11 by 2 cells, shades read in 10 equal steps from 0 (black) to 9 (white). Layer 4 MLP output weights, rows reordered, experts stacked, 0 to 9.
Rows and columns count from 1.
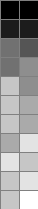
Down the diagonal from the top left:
0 1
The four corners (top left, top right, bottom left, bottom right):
0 0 7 9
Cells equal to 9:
1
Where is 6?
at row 6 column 2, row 7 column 2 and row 8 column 1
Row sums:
0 2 7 9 12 13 13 14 15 15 16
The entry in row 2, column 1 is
1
